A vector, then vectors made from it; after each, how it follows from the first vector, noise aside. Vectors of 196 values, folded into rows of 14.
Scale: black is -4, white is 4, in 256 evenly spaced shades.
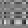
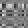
reversed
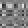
reversed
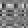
reversed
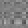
shrunk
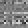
sign-scrambled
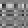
reversed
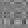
shrunk
